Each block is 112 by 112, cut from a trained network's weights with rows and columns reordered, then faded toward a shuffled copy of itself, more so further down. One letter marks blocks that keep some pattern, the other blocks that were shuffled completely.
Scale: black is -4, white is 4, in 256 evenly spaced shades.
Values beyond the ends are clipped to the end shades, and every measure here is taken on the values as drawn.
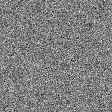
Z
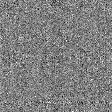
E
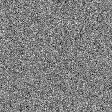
E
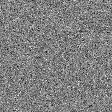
Z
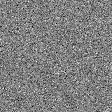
Z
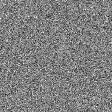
E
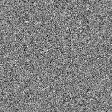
E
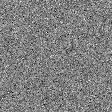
Z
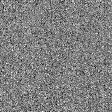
E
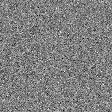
Z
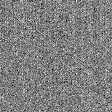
E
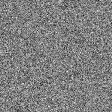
E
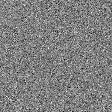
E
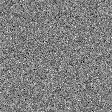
Z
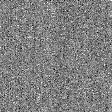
E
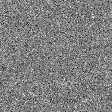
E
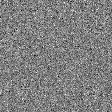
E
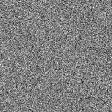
E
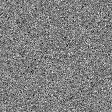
Z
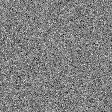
Z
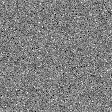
Z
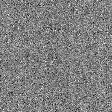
E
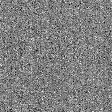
E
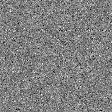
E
